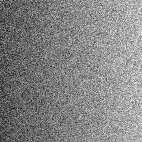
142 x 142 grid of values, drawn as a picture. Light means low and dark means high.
Fine speckle covers the field. The histogram is bell-shaped. The field climbs toward the left.
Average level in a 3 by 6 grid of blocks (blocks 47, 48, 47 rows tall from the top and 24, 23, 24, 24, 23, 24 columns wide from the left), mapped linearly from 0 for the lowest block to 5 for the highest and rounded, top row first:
5 4 3 2 1 0 / 5 4 3 2 1 0 / 5 4 3 2 1 0
